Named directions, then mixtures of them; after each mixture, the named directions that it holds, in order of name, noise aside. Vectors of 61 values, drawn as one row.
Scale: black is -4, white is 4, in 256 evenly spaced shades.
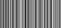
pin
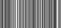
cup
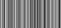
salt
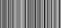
cup, pin, salt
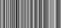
cup, pin, salt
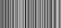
cup, pin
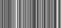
cup, salt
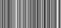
cup, salt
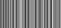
pin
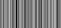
cup, pin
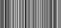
cup, pin, salt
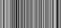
cup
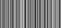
pin, salt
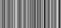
cup, salt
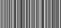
pin, salt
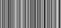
cup, pin, salt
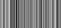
cup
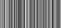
cup, pin, salt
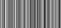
salt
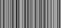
cup, pin, salt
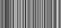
cup, pin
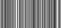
cup
